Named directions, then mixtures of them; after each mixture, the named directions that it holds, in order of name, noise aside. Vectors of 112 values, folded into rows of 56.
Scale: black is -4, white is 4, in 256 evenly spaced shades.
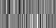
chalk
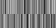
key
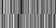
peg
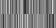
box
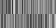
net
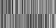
net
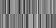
chalk, key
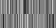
box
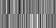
chalk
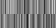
key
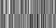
chalk, peg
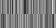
box, net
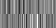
chalk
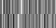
peg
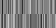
net, peg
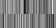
box, key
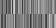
net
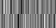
peg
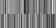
box, key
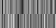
net, peg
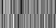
peg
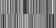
box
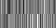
chalk, key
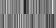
box, key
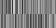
net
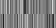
box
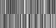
key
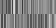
net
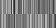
net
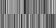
box, key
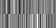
chalk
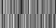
peg
